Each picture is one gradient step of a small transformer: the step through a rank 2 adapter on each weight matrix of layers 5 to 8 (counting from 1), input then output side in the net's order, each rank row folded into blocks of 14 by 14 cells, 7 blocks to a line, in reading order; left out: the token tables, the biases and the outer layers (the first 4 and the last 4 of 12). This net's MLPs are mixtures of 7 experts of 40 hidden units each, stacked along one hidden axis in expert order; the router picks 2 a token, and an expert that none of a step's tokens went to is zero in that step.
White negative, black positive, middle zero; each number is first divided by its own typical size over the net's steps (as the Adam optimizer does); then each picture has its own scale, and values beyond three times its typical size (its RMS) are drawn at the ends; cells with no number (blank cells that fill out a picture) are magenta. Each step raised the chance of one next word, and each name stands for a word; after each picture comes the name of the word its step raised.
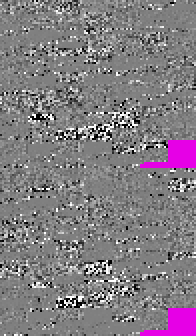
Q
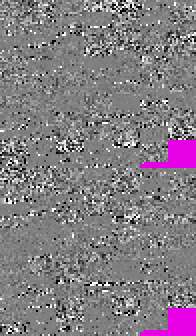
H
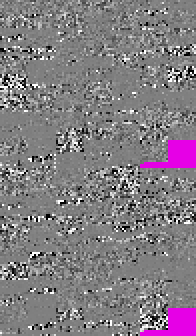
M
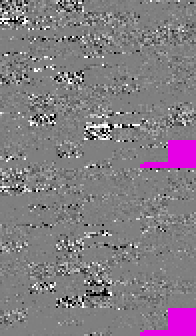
Q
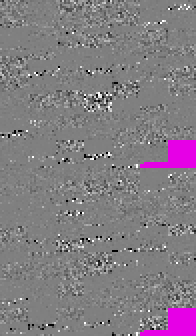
Q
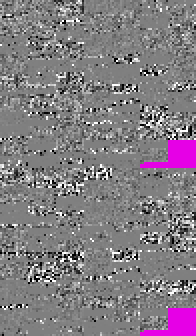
M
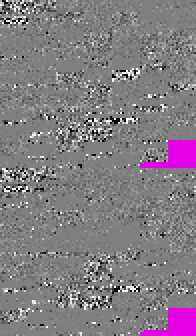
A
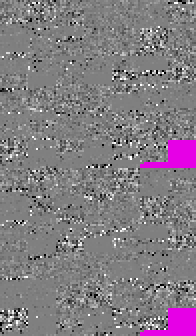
A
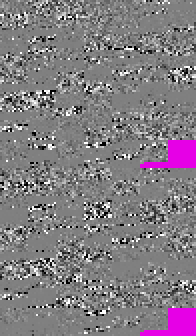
M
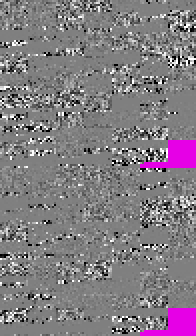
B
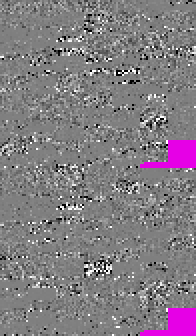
A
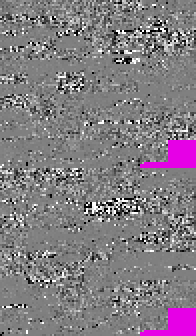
H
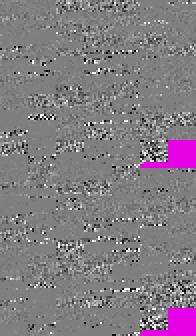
Q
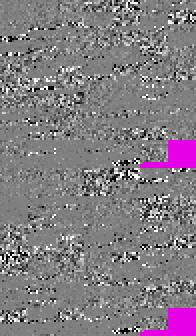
B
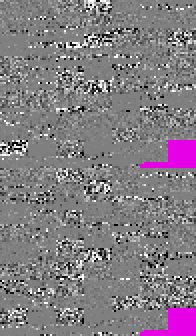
H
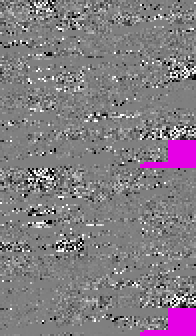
A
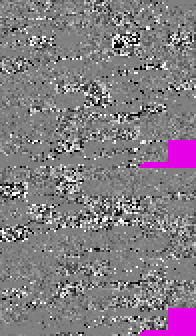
H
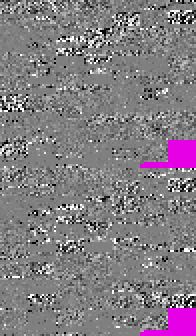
M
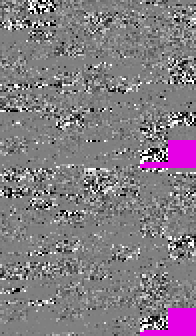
M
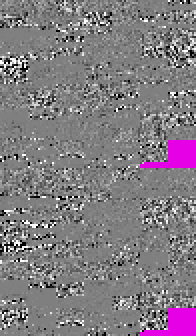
H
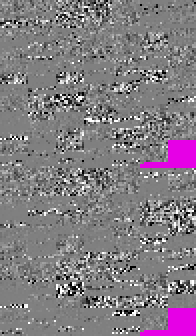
B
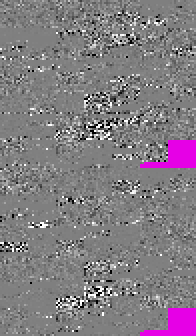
A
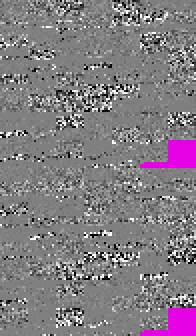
Q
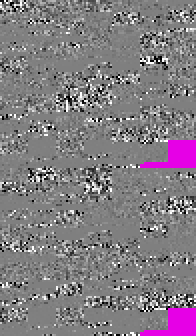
B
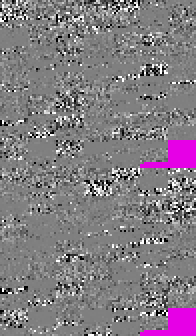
B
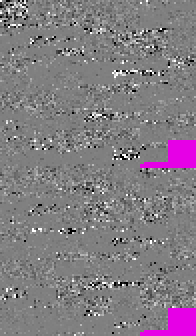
A
